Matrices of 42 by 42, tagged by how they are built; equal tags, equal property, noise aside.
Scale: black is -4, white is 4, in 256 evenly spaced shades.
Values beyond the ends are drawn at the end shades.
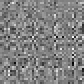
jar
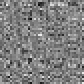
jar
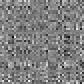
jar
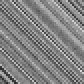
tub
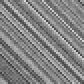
tub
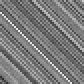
tub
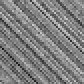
tub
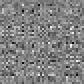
jar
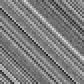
tub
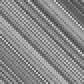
tub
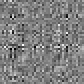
jar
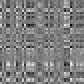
jar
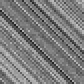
tub
